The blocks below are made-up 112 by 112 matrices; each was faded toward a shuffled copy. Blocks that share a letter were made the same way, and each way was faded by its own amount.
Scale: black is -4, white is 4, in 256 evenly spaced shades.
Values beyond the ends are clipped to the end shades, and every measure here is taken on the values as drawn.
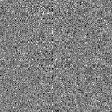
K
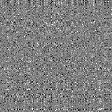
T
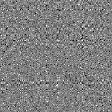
T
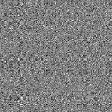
K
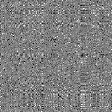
T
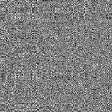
K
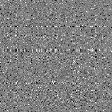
T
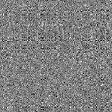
K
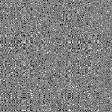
T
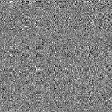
K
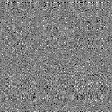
T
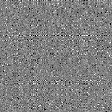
T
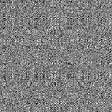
K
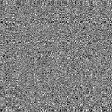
K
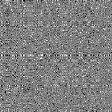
T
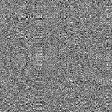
K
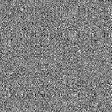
K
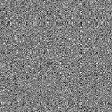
K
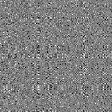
T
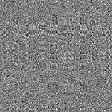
K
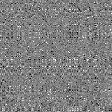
T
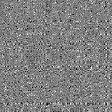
T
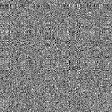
K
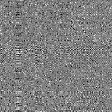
T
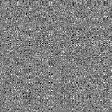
K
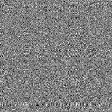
K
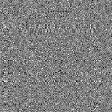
K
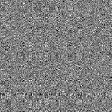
K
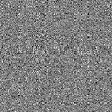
K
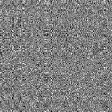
K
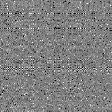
T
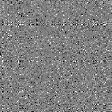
T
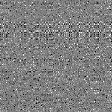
T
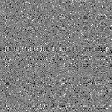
T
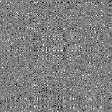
T
